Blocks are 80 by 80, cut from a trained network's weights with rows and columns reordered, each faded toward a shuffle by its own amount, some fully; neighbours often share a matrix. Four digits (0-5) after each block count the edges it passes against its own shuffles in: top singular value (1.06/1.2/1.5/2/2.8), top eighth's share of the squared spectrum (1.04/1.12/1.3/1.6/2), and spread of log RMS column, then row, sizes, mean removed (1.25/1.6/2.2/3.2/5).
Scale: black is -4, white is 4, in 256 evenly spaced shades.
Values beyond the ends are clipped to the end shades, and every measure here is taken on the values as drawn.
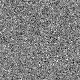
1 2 0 0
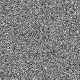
2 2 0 0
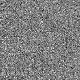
2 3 1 0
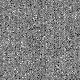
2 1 0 0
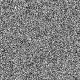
2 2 1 0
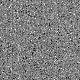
0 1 0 1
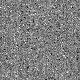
1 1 0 0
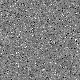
0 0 0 0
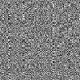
4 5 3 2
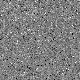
1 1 0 0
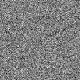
3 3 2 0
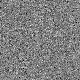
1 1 0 0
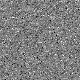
1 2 0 1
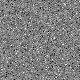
0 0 0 0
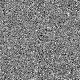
2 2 0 0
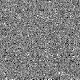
3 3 1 2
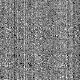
4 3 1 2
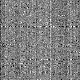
4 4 1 3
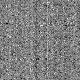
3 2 0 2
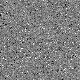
2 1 0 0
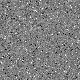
0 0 0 0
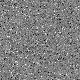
0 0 0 0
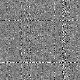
4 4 3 2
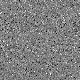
1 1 0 1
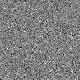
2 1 0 0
